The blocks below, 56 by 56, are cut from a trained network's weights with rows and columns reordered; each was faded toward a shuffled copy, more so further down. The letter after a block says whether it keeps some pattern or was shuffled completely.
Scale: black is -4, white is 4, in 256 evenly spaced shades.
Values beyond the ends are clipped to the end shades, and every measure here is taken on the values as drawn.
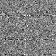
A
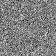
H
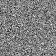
H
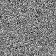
H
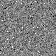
H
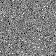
H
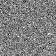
H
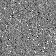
H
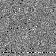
A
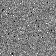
H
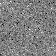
H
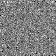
A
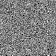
A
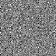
A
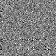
A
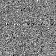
A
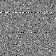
A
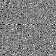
A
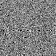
A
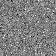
H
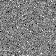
H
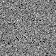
H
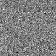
A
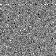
A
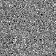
A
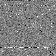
A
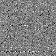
A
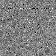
A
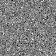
H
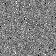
H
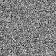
A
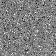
H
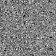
A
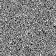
H
